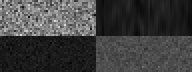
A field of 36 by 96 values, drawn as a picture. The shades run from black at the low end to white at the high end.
The table splits into 2 rows of 2 panels. Panel 1,1: middling, fine-grained, strong in contrast. Panel 1,2: very low, streaked downward, faint in contrast. Panel 2,1: very low, fine-grained, faint in contrast. Panel 2,2: low, fine-grained, faint in contrast.
